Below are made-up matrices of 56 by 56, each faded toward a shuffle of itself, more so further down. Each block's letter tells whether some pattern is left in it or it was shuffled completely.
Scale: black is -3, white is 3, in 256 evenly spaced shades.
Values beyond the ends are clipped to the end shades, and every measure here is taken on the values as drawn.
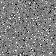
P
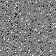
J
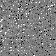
J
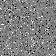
P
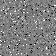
P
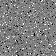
P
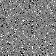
J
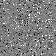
J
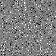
J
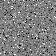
P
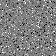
P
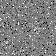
P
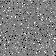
P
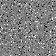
J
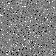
P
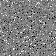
P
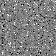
J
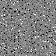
J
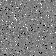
P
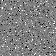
P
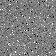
P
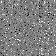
J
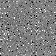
J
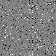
J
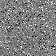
P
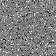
P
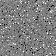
P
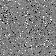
P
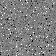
P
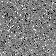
P
